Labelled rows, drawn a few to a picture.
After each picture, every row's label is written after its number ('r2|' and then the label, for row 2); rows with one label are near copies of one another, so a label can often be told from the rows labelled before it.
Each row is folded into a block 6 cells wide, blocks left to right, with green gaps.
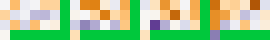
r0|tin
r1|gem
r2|gem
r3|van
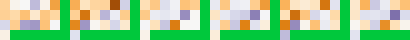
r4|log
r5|van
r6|tin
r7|tin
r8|van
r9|tin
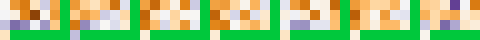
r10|gem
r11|van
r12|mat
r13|mat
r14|gem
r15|mat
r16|log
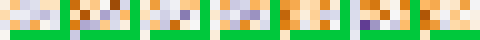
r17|tin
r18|van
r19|tin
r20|tin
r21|mat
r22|gem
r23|mat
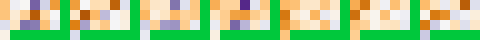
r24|log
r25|van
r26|log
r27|log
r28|mat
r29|mat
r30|van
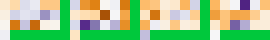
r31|tin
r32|gem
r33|van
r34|log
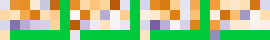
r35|gem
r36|van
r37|gem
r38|van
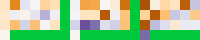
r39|tin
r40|gem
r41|van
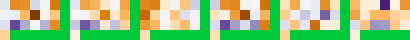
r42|gem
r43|gem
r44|mat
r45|gem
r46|tin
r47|log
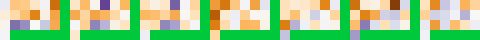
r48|gem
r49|log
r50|log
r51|mat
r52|van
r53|van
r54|tin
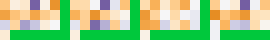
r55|log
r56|log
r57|mat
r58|log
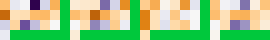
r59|log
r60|log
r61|mat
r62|log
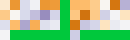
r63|tin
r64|van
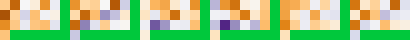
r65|mat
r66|van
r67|gem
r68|gem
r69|mat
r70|van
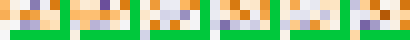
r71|log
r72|log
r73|tin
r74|gem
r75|tin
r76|gem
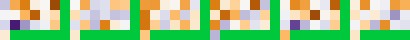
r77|gem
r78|tin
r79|mat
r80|van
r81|gem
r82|tin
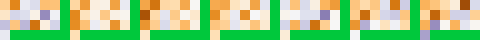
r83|tin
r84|mat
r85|mat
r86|mat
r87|tin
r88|van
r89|van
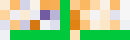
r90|tin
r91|mat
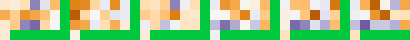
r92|log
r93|mat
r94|log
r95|gem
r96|gem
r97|gem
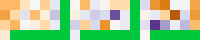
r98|mat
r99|tin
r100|gem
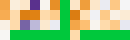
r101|log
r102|mat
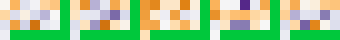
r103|tin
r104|tin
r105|mat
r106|log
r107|tin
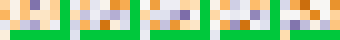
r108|log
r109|tin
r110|tin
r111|tin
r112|gem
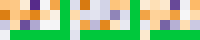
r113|log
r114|tin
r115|log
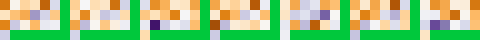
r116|van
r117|van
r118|gem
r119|van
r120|tin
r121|van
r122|gem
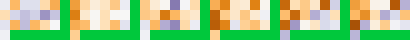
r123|tin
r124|mat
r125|log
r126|mat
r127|van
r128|van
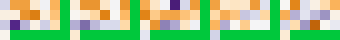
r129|gem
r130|gem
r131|log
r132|van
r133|tin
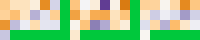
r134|van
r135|log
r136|tin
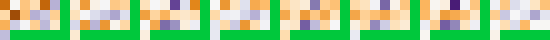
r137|van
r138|tin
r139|log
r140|tin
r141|log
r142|log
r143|log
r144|tin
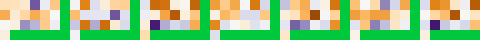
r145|log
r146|tin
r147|gem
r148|van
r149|gem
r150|log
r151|gem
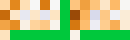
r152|mat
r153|mat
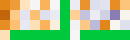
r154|mat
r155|tin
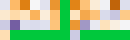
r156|gem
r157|van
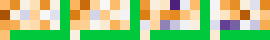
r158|mat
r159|mat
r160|log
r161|gem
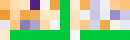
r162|log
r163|tin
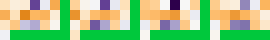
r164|log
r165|log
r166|log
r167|log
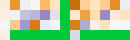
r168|tin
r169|van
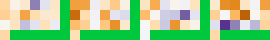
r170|log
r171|mat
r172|tin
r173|gem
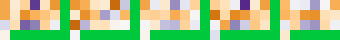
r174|log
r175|van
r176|log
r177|log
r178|log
